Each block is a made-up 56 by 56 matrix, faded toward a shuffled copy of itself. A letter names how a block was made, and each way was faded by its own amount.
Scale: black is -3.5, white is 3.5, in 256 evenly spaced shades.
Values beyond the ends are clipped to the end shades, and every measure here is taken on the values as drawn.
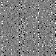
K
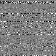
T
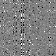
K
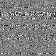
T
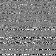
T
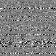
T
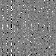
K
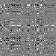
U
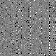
K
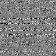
T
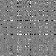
U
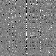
K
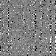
K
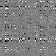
U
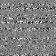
T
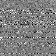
T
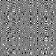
U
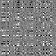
U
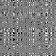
U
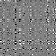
U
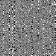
K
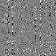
K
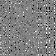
K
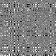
U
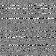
T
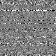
T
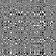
U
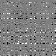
U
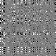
U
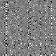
K
